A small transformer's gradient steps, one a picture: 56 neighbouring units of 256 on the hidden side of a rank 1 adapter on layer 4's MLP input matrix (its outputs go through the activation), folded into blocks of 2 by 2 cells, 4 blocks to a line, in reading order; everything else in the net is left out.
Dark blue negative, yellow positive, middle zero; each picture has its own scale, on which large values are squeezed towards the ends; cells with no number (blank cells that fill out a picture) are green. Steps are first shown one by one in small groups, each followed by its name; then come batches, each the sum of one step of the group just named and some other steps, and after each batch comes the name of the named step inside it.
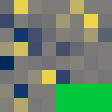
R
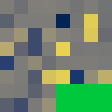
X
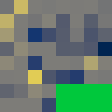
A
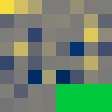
R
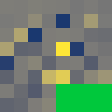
X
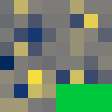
R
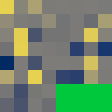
A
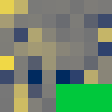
A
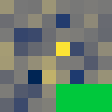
X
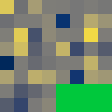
X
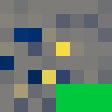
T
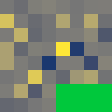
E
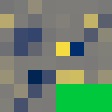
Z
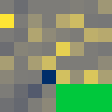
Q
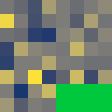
Q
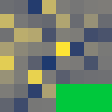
E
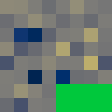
T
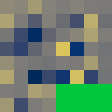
Z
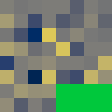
T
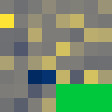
Q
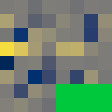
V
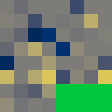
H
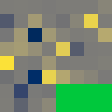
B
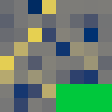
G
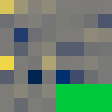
G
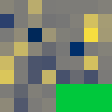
B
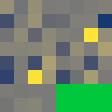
B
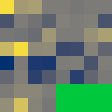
V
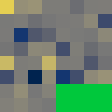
H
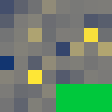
G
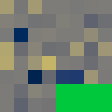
V
